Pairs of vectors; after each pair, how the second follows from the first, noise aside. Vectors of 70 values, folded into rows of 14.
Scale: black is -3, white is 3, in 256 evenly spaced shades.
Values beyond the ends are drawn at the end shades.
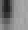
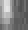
negated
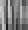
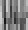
wrapped around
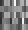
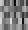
negated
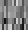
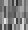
negated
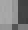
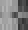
wrapped around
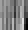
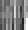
negated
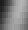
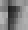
wrapped around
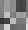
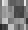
wrapped around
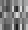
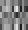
negated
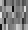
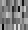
wrapped around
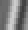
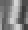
wrapped around
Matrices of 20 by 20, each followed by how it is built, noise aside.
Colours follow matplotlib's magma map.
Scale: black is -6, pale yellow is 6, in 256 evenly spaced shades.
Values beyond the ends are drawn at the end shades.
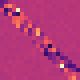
banded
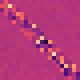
banded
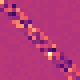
banded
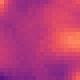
smooth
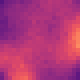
smooth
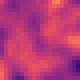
smooth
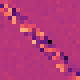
banded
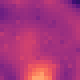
smooth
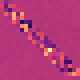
banded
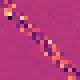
banded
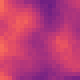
smooth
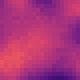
smooth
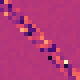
banded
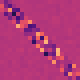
banded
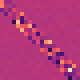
banded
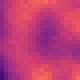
smooth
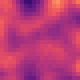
smooth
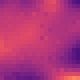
smooth
